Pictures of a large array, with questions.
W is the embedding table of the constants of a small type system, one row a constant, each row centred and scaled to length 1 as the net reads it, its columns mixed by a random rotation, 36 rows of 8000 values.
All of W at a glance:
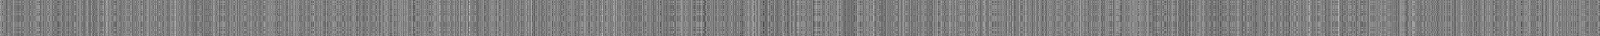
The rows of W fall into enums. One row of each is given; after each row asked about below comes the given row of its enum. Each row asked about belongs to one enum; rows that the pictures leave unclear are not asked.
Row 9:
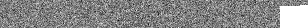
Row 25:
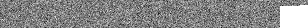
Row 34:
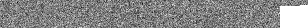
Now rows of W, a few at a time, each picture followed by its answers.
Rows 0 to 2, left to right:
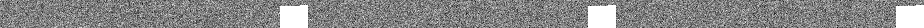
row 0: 34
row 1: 25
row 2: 25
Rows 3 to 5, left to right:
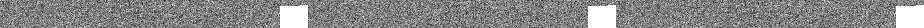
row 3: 34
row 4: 25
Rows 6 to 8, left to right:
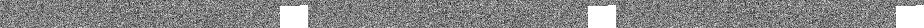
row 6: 34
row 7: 34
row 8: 34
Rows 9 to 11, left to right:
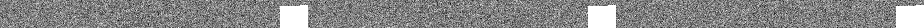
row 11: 25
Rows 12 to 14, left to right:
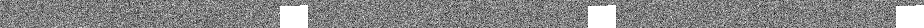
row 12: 34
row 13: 25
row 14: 25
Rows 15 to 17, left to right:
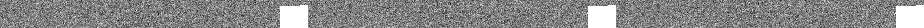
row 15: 9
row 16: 34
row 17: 34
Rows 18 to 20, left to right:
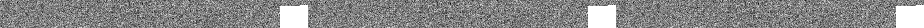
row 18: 34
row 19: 34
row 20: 34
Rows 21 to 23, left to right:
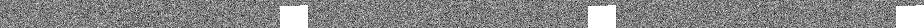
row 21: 9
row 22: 25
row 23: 25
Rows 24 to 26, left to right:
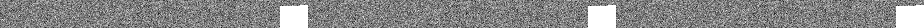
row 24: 25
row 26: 25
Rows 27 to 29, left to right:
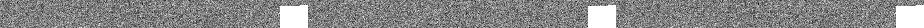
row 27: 34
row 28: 25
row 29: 34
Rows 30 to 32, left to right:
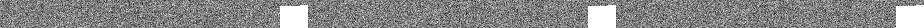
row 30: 34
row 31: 25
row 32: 25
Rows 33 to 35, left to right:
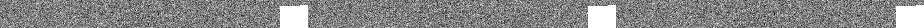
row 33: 9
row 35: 9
